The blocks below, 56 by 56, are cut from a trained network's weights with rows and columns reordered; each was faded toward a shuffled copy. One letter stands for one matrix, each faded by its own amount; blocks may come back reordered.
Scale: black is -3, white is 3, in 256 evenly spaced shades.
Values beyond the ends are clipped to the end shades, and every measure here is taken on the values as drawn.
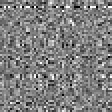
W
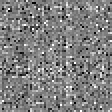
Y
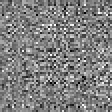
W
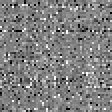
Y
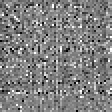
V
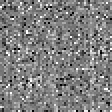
Y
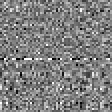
W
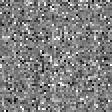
Y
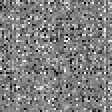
V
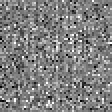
Y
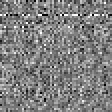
W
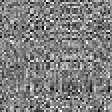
W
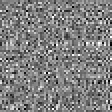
W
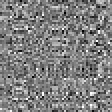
W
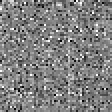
V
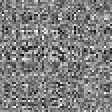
W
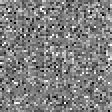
Y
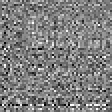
W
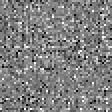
Y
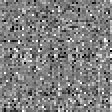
V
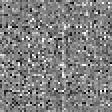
V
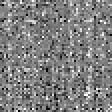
V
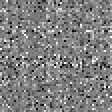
Y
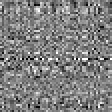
W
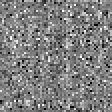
Y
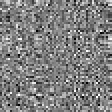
W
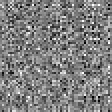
W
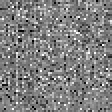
Y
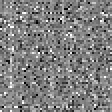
V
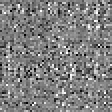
V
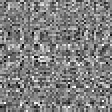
W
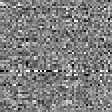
W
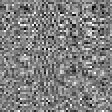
W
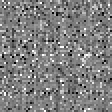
Y
